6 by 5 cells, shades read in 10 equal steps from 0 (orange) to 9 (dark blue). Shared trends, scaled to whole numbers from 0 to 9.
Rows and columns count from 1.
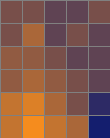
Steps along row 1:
same up same down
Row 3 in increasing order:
4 4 5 6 6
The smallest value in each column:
2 0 2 3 5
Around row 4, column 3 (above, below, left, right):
5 3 3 5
